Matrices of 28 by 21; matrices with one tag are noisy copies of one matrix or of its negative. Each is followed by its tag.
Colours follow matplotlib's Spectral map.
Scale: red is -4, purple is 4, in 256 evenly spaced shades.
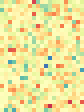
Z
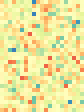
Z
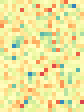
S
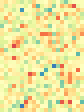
S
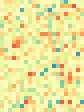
S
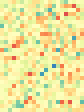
S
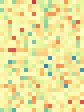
Z
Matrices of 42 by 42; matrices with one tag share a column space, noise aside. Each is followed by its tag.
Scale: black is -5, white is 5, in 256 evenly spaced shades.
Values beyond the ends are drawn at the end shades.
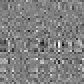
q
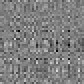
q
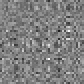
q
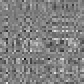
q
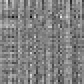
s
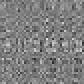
q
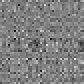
q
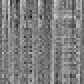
s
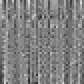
s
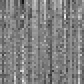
s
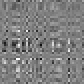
q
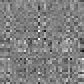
q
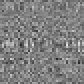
q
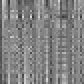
s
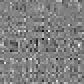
q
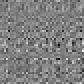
q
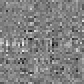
q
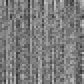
s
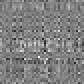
q
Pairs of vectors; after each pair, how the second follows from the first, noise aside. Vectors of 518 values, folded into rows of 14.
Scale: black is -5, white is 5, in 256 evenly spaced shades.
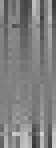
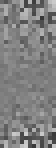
sign-scrambled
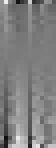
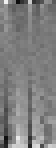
copied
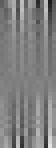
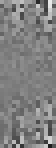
sign-scrambled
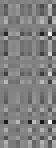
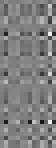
copied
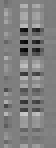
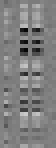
copied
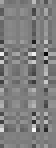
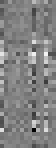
sign-scrambled
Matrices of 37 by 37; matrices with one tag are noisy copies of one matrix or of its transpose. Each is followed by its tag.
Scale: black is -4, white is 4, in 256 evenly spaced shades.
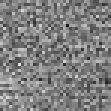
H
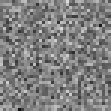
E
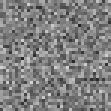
E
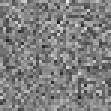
E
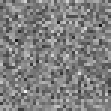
E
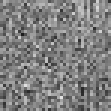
H
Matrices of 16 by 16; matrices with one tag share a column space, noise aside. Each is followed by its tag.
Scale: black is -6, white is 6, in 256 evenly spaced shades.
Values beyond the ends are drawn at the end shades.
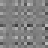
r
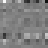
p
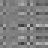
r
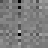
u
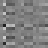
r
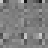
p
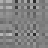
u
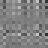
u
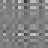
u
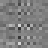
r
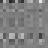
p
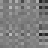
u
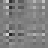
u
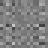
r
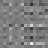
r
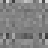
p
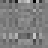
p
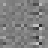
r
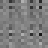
u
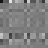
p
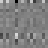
p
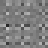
r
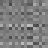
r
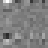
p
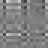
u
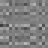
r
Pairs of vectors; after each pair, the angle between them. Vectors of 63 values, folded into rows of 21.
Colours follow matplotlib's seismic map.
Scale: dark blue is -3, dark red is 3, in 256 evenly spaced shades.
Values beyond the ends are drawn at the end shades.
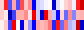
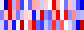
nearly opposite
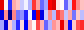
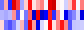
partly aligned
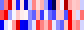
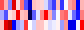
orthogonal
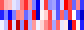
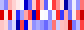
nearly opposite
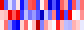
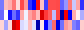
nearly opposite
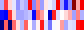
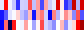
nearly parallel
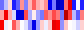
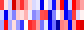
partly opposed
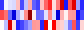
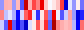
partly aligned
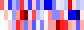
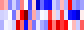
nearly parallel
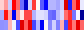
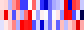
nearly parallel
